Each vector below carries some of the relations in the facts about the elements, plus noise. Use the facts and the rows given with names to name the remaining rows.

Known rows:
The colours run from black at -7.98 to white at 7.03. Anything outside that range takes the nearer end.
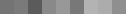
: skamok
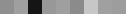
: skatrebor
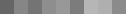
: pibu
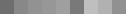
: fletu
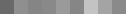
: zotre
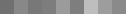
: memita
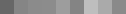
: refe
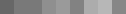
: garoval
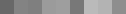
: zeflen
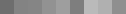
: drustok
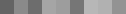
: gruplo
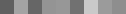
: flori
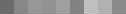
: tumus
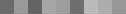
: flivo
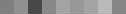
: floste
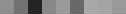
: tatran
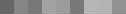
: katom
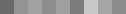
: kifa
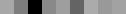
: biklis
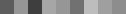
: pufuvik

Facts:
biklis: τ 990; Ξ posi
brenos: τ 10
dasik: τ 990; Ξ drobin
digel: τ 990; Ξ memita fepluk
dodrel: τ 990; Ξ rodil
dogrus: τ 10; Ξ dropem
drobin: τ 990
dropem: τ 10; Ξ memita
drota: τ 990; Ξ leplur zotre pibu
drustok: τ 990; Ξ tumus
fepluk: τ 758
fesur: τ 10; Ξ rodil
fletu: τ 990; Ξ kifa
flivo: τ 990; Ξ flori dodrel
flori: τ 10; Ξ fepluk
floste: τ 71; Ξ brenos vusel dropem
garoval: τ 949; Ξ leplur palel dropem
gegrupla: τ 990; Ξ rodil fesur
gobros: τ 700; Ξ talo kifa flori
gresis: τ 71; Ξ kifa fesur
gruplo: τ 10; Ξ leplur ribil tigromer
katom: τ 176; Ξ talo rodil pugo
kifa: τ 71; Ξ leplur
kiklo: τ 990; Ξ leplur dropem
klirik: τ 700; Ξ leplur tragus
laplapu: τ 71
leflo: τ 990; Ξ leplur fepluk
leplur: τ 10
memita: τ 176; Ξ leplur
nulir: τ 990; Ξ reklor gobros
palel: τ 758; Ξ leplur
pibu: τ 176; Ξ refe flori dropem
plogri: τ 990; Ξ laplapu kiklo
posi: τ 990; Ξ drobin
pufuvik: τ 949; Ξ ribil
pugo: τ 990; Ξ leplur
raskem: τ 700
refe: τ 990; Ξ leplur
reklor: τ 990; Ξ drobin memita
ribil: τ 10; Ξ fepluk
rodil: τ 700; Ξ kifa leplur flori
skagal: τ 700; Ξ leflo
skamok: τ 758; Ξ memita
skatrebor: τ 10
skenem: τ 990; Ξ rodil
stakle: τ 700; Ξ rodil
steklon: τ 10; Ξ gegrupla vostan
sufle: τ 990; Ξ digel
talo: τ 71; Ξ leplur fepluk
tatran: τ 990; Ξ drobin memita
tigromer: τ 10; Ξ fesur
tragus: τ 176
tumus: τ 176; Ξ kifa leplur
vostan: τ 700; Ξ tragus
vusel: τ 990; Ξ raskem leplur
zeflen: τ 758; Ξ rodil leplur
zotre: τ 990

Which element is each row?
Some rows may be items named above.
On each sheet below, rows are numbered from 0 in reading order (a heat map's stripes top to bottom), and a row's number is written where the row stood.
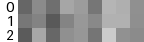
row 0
gruplo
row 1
dogrus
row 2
fepluk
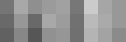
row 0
fesur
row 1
flivo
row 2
digel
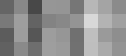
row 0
sufle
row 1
laplapu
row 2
ribil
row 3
gobros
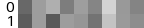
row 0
leplur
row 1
ribil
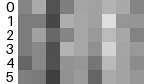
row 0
brenos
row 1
vostan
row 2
raskem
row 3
steklon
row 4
digel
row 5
nulir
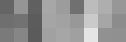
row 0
flivo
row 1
klirik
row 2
tragus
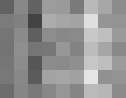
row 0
skagal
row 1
vostan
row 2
plogri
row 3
dropem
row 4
plogri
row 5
tragus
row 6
kiklo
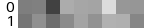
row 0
vostan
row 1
vusel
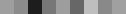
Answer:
drobin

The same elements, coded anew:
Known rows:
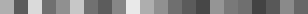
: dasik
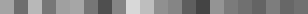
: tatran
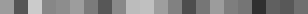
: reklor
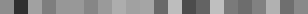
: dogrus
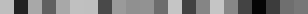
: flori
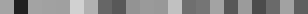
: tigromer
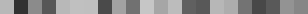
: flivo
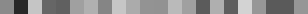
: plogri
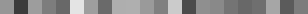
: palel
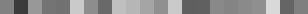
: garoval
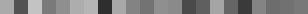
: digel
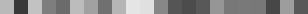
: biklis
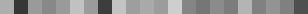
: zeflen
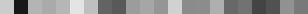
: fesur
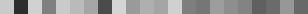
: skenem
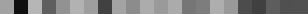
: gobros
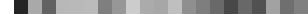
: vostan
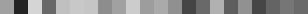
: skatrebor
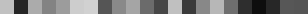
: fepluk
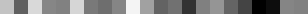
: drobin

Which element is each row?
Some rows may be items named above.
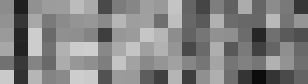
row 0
gruplo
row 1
dogrus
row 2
nulir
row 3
skatrebor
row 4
floste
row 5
fepluk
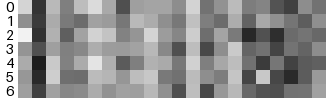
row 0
rodil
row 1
kiklo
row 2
tragus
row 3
dropem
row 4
kifa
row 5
laplapu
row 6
dropem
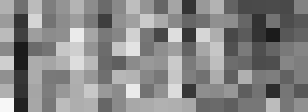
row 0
memita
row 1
nulir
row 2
leplur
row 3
raskem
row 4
fesur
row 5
kiklo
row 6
zotre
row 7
steklon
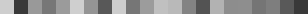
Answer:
katom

